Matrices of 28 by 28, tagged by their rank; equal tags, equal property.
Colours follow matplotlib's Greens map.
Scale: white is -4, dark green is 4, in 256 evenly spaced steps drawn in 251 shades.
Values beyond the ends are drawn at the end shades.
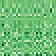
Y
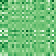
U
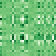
U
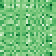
Y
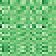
U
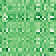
Y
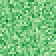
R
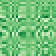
U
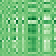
U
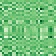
U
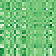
U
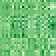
Y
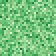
R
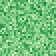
R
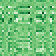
Y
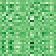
Y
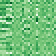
Y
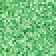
R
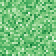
R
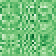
Y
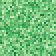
R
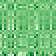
U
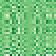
U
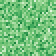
R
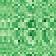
Y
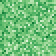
R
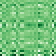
U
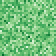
R
